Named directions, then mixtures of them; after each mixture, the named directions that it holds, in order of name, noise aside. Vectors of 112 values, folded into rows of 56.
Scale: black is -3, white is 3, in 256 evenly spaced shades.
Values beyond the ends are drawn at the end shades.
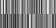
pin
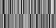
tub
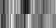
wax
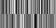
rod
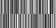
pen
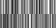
pen, pin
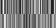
pin, tub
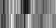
wax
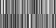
pin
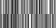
pen, pin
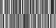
tub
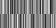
pen, rod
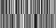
rod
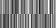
pen, pin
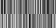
pin
